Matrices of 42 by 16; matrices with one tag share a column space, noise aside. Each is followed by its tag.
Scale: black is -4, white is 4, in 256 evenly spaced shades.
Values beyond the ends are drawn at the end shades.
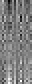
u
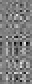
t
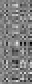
t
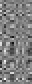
t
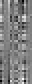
u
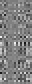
t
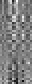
u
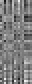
u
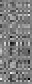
t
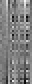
u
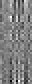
u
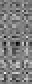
t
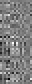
t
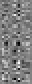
t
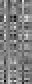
u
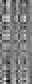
u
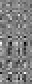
t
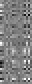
t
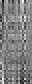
u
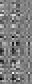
t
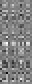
t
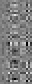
t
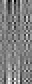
u
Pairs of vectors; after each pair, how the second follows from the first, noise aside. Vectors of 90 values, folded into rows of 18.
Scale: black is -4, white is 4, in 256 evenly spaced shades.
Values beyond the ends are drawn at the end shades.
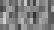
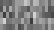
sign-scrambled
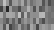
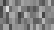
sign-scrambled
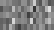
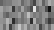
negated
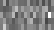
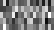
scaled up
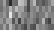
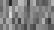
copied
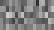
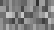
copied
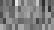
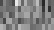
copied
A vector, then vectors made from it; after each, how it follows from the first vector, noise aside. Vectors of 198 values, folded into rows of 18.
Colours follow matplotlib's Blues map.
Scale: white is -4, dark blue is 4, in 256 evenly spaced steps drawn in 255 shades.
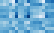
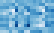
wrapped around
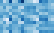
wrapped around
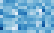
wrapped around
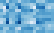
wrapped around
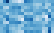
wrapped around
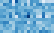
sign-scrambled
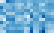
wrapped around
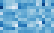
wrapped around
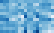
wrapped around
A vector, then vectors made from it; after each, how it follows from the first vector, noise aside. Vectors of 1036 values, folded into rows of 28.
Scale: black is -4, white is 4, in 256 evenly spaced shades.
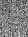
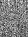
reversed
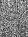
reversed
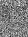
wrapped around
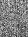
reversed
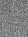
shrunk
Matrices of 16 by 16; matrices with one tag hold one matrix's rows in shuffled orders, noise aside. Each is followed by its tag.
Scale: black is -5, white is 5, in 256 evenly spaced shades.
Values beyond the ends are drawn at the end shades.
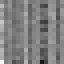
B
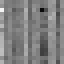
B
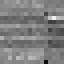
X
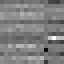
X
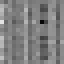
B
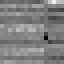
X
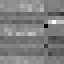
X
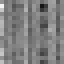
B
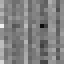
B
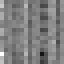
B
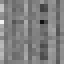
B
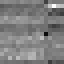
X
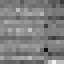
X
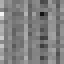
B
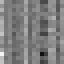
B
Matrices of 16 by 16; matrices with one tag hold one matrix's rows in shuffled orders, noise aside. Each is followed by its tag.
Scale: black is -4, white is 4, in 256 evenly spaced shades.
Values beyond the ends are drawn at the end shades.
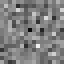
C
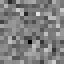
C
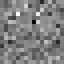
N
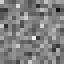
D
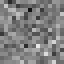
C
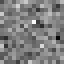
D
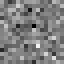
C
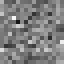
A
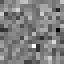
D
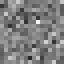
C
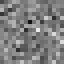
C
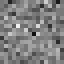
N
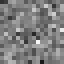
C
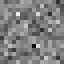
N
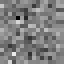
A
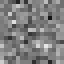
A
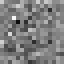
A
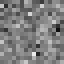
D
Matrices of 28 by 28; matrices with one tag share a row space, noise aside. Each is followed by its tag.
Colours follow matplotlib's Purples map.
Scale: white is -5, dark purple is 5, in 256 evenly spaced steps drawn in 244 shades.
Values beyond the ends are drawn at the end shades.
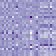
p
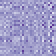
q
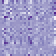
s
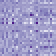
p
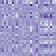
p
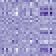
p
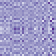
q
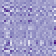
s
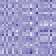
p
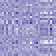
p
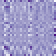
s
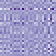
q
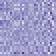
q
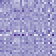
q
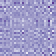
q
